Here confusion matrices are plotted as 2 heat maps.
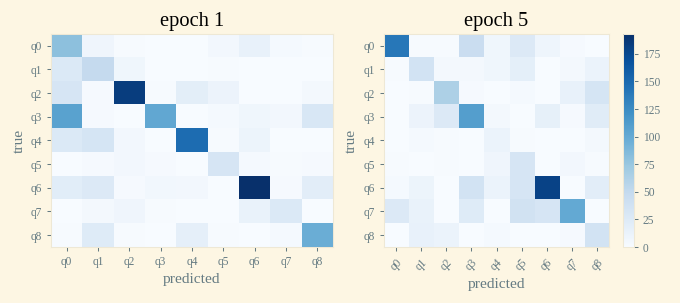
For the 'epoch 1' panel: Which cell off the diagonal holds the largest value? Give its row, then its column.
q3, q0
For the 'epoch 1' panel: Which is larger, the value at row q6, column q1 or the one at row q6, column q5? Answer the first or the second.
the first
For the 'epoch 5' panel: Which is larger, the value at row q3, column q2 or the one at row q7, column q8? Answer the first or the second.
the first
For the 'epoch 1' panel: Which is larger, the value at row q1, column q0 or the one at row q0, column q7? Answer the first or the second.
the first
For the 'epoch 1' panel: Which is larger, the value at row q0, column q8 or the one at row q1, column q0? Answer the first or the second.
the second
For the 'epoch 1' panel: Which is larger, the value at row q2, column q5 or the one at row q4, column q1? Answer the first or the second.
the second
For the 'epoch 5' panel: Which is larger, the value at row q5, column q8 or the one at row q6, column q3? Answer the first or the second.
the second
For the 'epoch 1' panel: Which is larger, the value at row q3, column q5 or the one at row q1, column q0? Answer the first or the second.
the second
